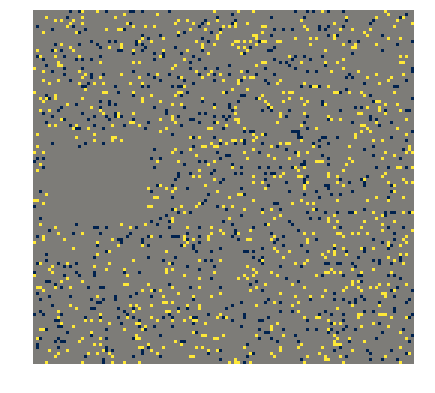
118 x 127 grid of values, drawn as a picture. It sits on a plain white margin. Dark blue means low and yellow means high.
No row or column stands out. There is no overall slope. Neither half mirrors the other. The grain is fine, like static. The middle left is the calmest part. On average the colour sits 50% of the way up the scale. There is no seam. An odd patch, calmer than its surroundings, sits in the middle left.
